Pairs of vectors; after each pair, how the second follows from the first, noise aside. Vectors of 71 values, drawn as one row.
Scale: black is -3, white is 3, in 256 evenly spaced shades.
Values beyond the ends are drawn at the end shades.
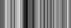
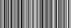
shuffled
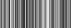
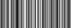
shuffled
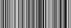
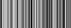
shuffled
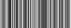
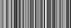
shuffled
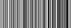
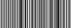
shuffled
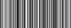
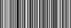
copied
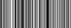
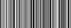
shuffled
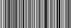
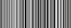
shuffled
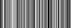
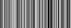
copied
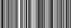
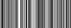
copied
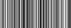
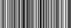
copied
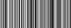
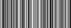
shuffled
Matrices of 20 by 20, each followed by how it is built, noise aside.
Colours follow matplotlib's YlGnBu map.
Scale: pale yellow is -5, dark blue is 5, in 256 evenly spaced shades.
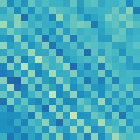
Toeplitz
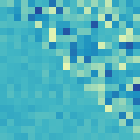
upper triangular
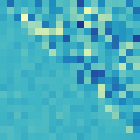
upper triangular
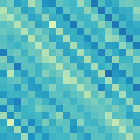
Toeplitz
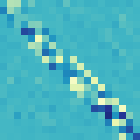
banded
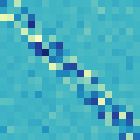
banded
